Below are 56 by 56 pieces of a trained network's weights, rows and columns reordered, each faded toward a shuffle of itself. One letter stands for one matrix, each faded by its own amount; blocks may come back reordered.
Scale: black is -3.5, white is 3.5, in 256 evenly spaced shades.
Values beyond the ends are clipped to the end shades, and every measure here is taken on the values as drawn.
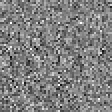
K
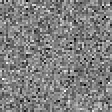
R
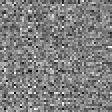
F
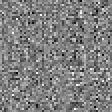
F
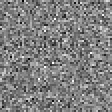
R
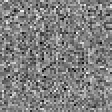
K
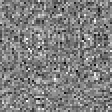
K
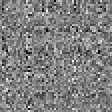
F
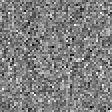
R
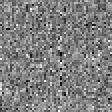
F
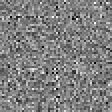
F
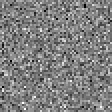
R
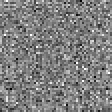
K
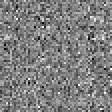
F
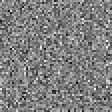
K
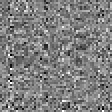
F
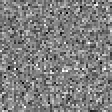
R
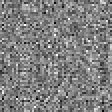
K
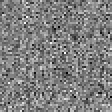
K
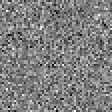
R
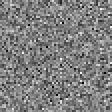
R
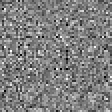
F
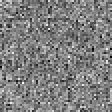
K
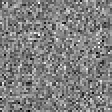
K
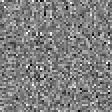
K
